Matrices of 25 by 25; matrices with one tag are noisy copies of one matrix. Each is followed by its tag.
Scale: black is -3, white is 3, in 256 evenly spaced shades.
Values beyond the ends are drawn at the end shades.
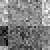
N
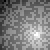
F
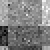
N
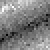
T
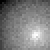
F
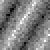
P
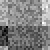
N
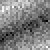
T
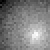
F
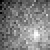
F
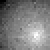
F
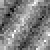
P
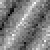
P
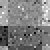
N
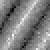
P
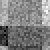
N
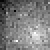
F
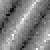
P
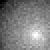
F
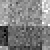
N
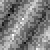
P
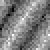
P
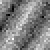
P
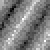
P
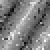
P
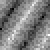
P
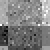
N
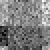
N
